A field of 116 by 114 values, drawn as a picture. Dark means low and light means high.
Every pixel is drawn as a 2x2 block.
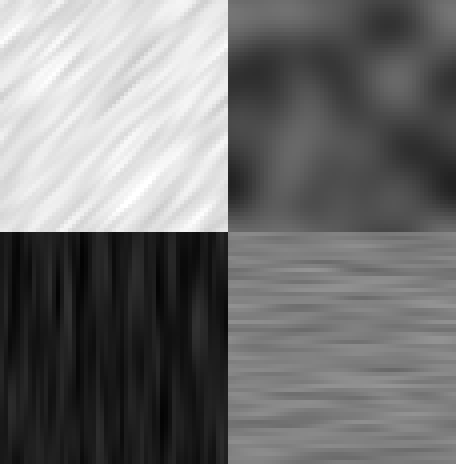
It is made of 2 by 2 panels. Panel 1,1: very high, slanting up to the right, faint in contrast. Panel 1,2: low, smooth. Panel 2,1: very low, streaked downward, faint in contrast. Panel 2,2: middling, streaked across, faint in contrast.
